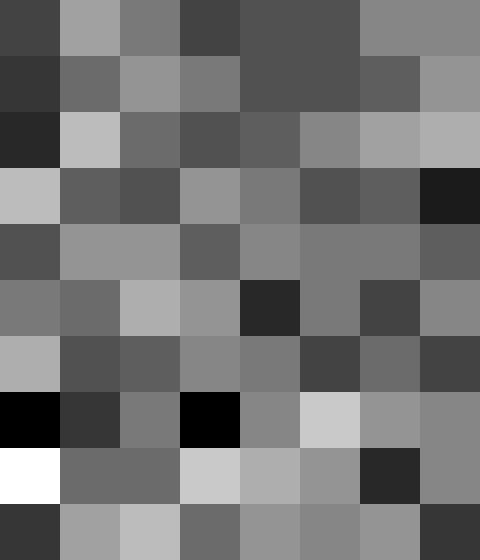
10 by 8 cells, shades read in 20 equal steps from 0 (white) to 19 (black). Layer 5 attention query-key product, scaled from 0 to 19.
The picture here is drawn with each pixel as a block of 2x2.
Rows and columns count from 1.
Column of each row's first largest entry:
1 1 1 8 1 5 6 1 7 1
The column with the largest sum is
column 1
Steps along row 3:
down up up down down down down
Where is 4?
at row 8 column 6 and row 9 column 4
